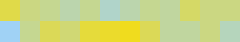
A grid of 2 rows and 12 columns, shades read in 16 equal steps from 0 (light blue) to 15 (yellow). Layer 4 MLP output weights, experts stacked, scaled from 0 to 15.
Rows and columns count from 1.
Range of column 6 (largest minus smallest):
11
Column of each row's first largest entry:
1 7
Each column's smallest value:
0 7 7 5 7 3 5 7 6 6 8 4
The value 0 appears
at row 2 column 1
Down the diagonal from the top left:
12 7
